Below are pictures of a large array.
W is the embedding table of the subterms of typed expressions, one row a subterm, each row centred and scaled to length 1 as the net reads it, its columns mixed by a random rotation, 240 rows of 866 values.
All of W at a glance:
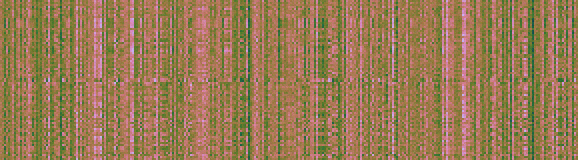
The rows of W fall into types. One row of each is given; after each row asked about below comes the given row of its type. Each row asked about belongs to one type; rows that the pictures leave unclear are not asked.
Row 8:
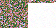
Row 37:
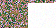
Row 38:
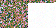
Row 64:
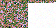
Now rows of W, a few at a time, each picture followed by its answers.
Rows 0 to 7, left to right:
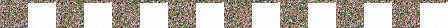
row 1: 64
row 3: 38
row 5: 37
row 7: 64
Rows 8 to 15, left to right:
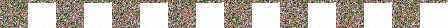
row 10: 37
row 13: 64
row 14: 64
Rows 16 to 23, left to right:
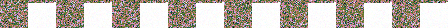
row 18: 64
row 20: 8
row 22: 37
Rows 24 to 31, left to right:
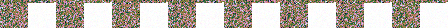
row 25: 37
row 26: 64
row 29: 38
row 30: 37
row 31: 38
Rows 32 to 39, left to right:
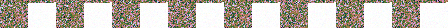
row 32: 38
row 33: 38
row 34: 37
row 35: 64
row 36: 38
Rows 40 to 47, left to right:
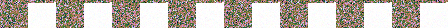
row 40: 37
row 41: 38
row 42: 8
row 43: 37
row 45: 37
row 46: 64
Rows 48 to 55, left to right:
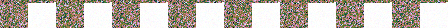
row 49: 38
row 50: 37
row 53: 64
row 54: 38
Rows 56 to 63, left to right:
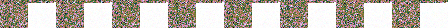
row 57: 37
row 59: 37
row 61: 8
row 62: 37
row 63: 64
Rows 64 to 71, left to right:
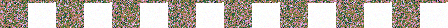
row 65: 38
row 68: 38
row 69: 8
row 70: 37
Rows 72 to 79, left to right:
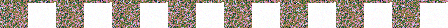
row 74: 37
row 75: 64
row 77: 64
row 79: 8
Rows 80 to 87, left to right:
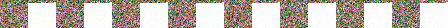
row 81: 64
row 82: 37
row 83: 38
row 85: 38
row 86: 64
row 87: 8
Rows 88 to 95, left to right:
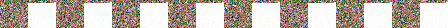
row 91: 37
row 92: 38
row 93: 8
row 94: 38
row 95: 37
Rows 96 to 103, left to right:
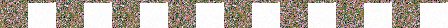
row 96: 64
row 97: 38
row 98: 38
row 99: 38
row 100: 38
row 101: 64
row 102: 37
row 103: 64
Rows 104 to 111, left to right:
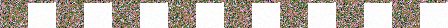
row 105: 64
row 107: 38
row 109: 8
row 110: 38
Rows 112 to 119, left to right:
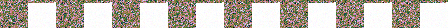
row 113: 38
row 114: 37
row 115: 38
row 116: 64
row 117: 64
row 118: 38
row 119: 64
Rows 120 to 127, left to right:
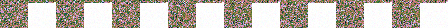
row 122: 64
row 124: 37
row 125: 38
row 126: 37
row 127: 37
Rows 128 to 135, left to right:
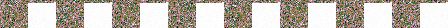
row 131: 8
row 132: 38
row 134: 37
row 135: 37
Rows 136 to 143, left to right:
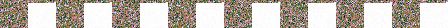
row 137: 38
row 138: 64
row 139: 38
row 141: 8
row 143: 37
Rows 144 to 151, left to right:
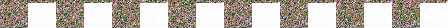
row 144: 38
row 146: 37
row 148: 38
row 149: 37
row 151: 37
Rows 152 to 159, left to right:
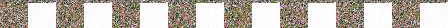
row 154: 8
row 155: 38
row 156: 38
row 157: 38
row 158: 64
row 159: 37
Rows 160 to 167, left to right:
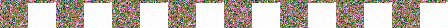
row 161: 8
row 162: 64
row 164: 64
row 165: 8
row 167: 37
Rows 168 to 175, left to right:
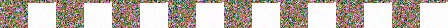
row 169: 37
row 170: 37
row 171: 8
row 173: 37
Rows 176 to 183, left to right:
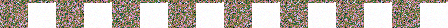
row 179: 64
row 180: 64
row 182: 37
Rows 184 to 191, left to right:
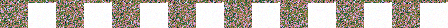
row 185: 37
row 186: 37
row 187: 37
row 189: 37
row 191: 64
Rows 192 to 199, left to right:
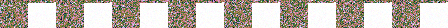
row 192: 38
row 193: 38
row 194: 8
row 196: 37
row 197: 8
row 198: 64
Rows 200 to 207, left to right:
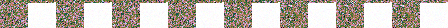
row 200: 38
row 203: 38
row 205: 38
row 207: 38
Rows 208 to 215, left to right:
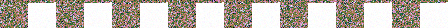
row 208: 38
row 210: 64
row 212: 64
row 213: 8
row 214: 37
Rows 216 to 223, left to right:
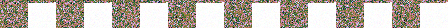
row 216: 64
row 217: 64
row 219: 38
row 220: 37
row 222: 8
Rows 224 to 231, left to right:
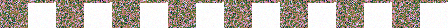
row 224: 37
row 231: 64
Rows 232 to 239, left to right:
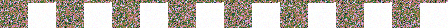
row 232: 37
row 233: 37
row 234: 38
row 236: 38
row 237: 38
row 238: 37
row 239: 37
